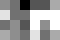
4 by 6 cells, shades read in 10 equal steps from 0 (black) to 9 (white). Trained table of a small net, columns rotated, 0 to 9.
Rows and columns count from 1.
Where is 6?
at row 1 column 6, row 4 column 1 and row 4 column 6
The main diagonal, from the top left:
5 4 3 8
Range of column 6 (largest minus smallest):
3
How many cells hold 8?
2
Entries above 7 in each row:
0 4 2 1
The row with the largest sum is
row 2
